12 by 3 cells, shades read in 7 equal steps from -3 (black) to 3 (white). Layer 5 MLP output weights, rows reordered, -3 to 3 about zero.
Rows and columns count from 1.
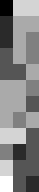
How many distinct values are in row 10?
3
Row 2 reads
-2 1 1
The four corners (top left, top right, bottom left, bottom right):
-3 2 3 -2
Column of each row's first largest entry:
2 2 2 2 3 1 1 1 1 1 1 1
